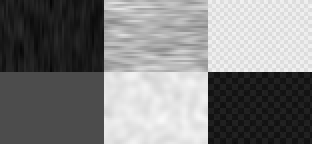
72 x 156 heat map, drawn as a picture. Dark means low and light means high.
It is made of 2 by 3 panels. Panel 1,1: very low, streaked downward, faint in contrast. Panel 1,2: high, streaked across. Panel 1,3: very high, checkered, faint in contrast. Panel 2,1: low, flat. Panel 2,2: very high, blotchy, faint in contrast. Panel 2,3: very low, checkered, faint in contrast.
